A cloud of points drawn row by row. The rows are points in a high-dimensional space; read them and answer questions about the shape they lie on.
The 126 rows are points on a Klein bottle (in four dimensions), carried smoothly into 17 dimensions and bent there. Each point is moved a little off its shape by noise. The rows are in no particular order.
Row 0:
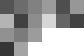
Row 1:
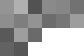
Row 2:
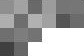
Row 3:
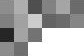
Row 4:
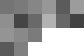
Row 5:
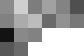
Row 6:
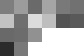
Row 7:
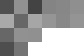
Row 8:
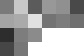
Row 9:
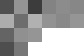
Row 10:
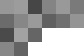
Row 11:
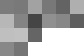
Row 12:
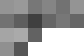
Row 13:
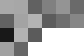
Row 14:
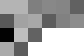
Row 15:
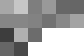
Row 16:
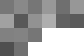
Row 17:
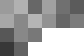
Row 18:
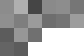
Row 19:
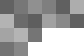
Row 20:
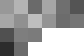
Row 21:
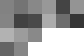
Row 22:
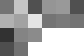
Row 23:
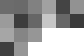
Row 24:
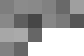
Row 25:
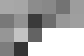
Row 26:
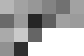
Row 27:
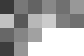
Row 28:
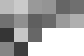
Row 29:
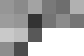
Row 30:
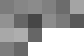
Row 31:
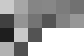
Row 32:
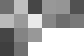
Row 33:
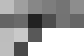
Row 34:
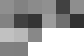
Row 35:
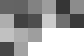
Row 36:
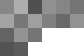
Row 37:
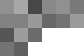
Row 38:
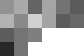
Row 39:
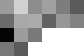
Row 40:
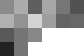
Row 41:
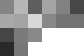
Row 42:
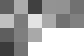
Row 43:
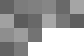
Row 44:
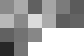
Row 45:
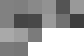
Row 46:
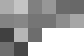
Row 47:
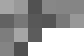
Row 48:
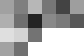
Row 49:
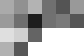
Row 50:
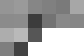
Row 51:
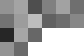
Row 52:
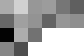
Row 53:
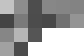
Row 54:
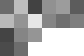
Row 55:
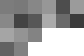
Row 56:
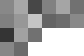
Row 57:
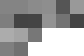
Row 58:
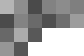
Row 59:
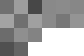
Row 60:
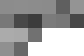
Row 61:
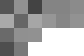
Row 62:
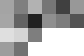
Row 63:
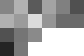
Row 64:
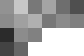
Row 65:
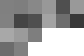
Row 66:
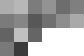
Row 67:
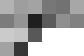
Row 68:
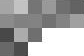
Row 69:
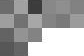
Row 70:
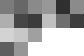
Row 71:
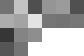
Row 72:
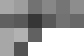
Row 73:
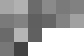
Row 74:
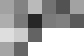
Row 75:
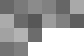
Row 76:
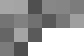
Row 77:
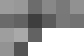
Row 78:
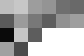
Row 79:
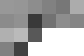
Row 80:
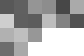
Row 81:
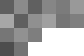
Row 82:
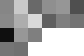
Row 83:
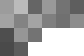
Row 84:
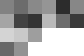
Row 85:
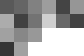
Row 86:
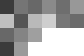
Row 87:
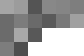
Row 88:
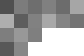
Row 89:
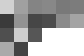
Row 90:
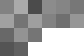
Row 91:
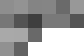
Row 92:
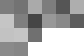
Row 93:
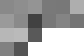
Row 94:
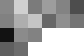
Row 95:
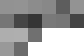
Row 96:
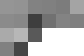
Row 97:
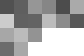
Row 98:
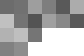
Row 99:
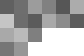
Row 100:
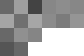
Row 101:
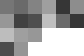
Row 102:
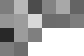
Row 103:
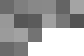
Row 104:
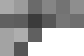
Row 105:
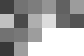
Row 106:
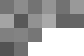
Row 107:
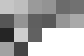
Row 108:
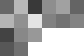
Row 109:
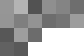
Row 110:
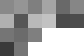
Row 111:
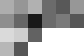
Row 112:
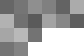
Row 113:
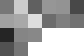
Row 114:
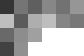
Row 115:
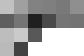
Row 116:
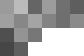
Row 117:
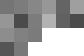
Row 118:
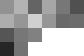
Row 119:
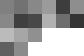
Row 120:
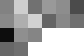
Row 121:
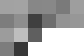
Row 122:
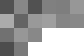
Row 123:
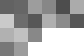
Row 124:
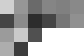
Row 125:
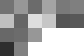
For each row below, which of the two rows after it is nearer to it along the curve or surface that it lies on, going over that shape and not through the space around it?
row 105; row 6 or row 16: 6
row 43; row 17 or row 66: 17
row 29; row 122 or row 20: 122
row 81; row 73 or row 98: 98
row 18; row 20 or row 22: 20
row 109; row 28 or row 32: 28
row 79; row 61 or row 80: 80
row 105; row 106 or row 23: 23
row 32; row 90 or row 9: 9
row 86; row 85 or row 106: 85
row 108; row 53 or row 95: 53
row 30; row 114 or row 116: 114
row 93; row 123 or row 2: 123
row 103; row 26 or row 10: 26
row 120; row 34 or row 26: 26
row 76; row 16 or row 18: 18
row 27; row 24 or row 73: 24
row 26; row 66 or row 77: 66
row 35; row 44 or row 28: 44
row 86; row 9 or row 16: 9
